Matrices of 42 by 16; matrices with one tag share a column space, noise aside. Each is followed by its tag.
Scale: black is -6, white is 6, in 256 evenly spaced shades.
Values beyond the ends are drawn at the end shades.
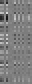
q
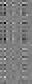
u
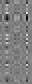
q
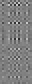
u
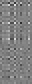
u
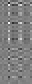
u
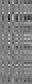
q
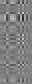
q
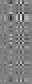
q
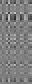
q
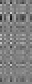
q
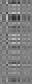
q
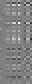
u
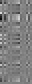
q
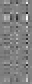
q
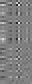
u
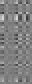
q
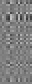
q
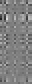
q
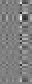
q
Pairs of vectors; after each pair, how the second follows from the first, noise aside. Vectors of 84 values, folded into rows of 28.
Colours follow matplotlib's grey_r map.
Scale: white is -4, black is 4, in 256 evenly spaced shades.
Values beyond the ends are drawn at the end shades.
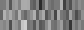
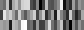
scaled up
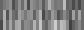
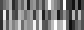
scaled up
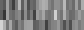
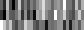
scaled up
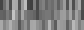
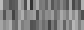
sign-scrambled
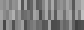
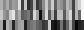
scaled up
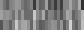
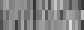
sign-scrambled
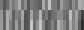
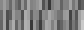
negated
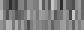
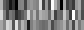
scaled up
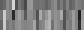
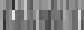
negated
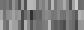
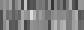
negated
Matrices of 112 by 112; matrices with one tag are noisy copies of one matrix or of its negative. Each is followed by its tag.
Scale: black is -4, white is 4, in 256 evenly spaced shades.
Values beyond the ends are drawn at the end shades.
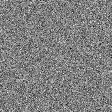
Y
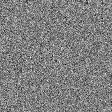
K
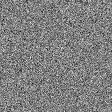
K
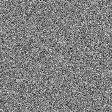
Y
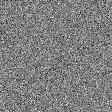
Y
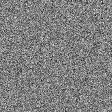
K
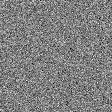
Y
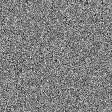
K
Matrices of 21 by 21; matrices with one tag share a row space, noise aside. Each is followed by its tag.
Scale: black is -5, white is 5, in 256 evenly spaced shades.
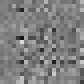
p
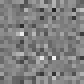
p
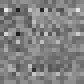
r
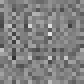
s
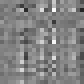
p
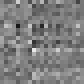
r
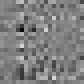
p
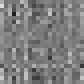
s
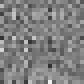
s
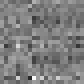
r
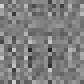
s
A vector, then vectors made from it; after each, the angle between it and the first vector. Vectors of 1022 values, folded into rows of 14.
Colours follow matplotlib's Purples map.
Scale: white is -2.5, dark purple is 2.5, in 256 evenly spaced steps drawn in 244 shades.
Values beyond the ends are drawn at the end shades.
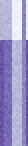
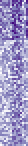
partly opposed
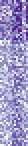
partly opposed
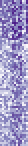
partly opposed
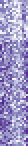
partly aligned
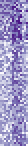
partly opposed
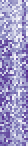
partly aligned
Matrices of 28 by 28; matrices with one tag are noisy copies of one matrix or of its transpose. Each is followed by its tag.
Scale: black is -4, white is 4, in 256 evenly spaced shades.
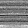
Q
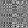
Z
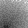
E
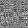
Z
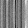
Q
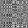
Z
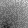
E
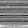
Q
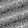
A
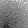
E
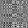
Z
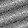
A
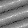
A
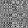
Z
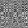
Z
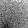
E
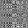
Z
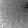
E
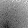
E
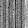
Q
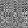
Z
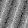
A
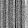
Q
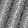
A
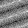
A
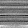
Q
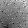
E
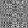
Z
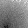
E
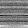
Q
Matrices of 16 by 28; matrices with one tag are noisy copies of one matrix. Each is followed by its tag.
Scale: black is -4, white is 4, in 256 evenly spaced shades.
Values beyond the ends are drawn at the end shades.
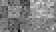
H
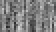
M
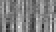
M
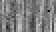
M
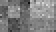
H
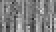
M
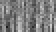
M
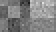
H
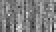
M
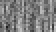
M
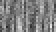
M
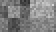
H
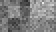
H
